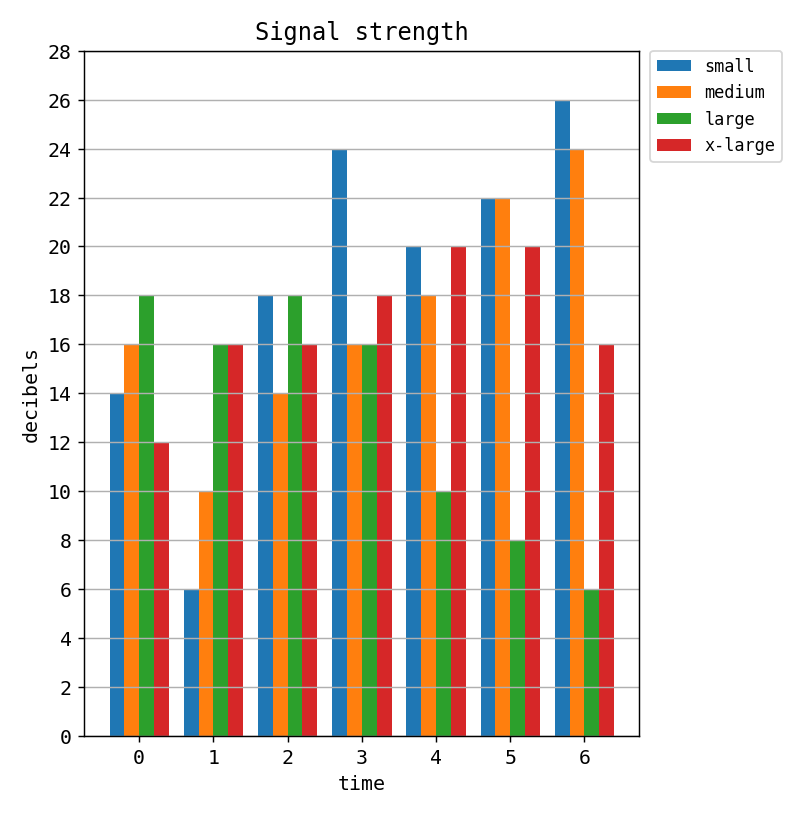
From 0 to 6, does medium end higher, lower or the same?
higher
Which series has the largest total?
small
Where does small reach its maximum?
6
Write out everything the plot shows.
Title: Signal strength
x-axis: time, ticks 0 1 2 3 4 5 6
y-axis: decibels, ticks 0 2 4 6 8 10 12 14 16 18 20 22 24 26 28
Legend: small, medium, large, x-large
Values:
small: 14 6 18 24 20 22 26
medium: 16 10 14 16 18 22 24
large: 18 16 18 16 10 8 6
x-large: 12 16 16 18 20 20 16
